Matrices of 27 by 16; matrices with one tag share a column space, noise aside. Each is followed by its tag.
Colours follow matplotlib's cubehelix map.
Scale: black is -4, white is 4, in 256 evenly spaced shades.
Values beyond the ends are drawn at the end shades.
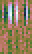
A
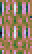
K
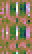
K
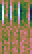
A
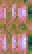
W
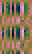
K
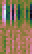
A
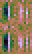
W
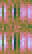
W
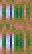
W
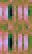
W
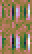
W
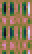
K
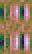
W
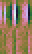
A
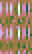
K
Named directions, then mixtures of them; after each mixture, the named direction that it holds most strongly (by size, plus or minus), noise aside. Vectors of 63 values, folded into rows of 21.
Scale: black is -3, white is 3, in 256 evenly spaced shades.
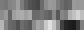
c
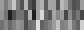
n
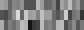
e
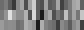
n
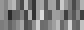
n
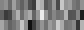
e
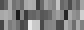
e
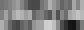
c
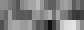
c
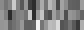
n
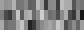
e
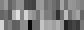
e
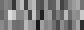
n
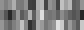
n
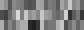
e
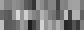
e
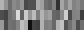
e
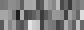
e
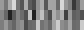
n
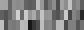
e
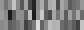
n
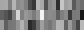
e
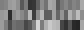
c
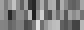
n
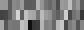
e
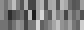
n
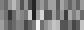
n
